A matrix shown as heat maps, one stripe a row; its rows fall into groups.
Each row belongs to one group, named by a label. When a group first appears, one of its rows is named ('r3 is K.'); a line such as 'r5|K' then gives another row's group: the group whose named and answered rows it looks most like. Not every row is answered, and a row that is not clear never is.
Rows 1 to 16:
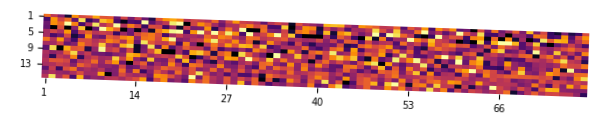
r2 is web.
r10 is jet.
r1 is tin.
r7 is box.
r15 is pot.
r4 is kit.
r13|pot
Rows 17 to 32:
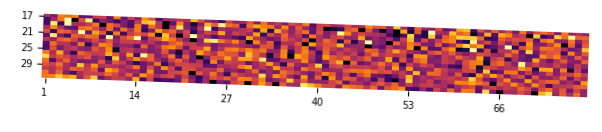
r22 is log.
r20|log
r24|web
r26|box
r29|log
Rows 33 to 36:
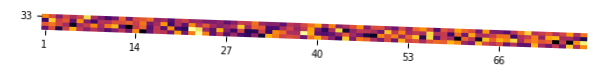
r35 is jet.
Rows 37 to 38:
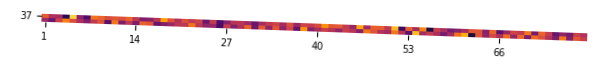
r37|tin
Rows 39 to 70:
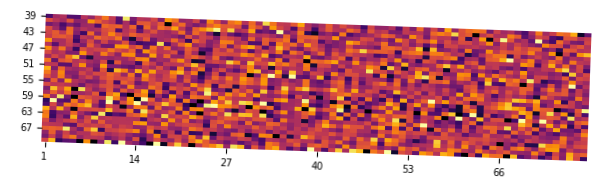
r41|kit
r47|box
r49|jet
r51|kit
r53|box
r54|box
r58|jet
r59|box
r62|box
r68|pot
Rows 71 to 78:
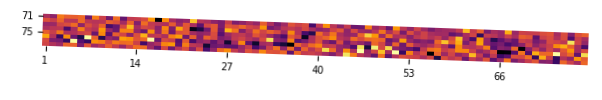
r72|box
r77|tin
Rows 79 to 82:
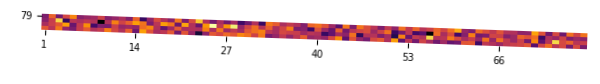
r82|box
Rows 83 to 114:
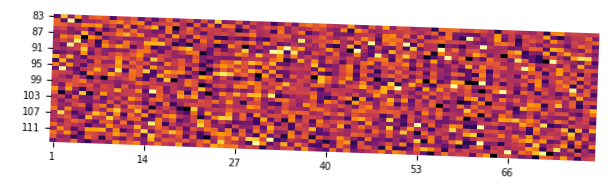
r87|tin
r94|log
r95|box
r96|log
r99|jet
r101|box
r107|log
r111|log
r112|box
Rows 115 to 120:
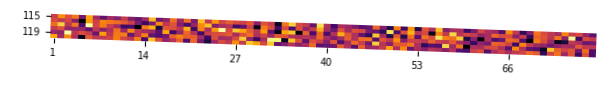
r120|box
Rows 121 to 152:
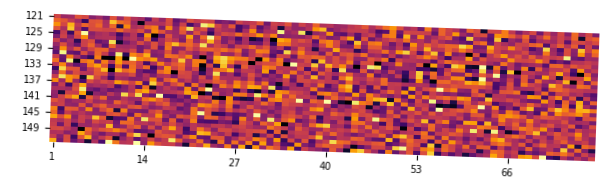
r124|box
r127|pot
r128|kit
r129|pot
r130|log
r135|pot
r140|tin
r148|pot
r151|pot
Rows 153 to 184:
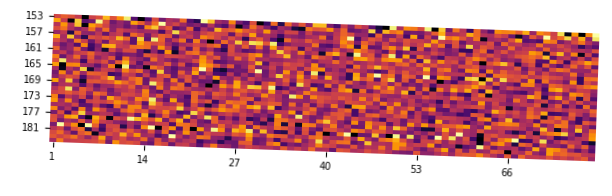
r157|kit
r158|box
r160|tin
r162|pot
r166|tin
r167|pot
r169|box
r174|box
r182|tin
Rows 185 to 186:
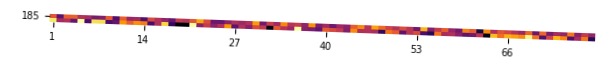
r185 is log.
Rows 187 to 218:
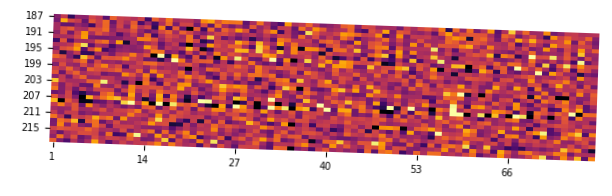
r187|kit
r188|pot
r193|web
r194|jet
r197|tin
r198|jet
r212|kit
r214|pot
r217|pot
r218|kit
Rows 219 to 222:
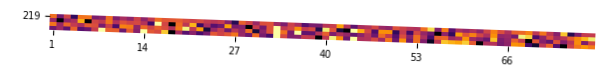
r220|tin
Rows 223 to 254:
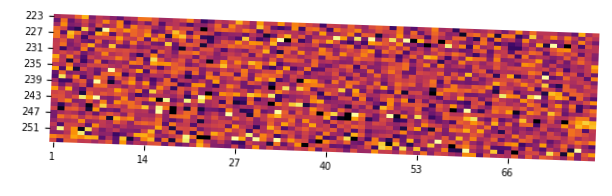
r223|jet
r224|web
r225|log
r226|tin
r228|box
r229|log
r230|kit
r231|tin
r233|box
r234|kit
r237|web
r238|pot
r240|tin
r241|box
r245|tin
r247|web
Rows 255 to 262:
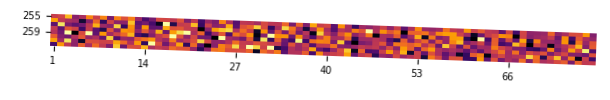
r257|log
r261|box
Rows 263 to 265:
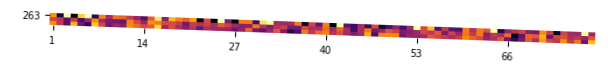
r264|kit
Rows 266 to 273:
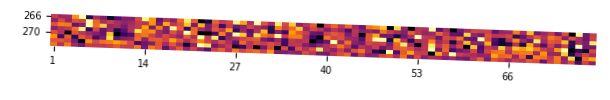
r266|jet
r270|pot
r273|box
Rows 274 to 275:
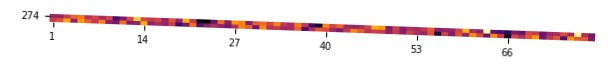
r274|jet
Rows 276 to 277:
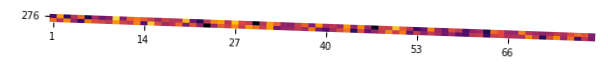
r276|log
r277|box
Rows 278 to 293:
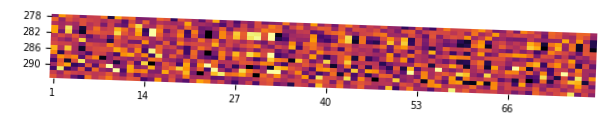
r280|jet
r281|box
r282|box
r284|jet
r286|box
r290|web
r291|log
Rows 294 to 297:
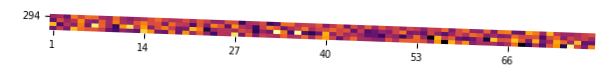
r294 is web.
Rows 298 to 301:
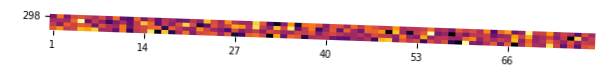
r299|jet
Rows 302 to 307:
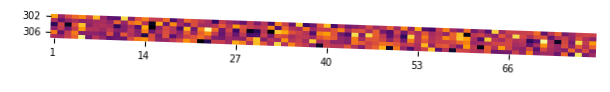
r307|jet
